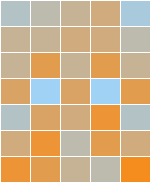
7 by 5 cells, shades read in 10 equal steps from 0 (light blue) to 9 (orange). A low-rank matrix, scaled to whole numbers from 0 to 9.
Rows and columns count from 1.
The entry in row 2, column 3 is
5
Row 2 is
4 4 5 5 3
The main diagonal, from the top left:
2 4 4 0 2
